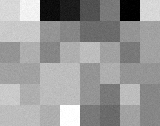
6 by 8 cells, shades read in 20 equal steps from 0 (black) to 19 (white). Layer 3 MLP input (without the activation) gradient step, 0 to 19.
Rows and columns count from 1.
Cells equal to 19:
1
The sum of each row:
68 90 94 98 100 99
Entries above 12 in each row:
3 2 3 3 5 4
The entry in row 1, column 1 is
16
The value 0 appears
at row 1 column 7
